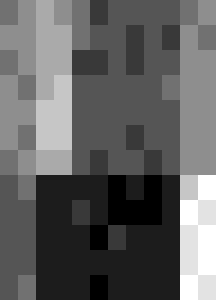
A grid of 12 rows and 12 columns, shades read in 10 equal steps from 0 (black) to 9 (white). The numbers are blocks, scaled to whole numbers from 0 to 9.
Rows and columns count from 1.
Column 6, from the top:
2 3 2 3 3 3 2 1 1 0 1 0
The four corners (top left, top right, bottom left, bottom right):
4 5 3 8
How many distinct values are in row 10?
6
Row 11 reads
3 3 1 1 1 1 1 1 1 1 8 9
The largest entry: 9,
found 5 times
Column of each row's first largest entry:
3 3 3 4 3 3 3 12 11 12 12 11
